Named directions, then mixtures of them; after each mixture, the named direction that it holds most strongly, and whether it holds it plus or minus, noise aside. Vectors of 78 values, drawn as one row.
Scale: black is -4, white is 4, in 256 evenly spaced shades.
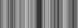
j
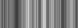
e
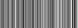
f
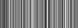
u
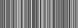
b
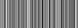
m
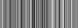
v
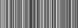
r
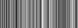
e, plus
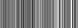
f, plus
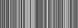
u, plus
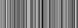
m, plus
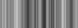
e, minus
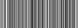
m, plus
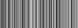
r, minus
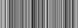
u, minus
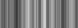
e, plus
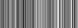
f, plus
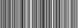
r, minus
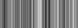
j, minus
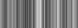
j, minus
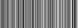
f, plus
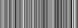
f, minus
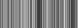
j, plus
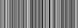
m, plus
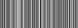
b, plus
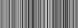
u, minus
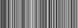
r, minus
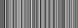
b, plus
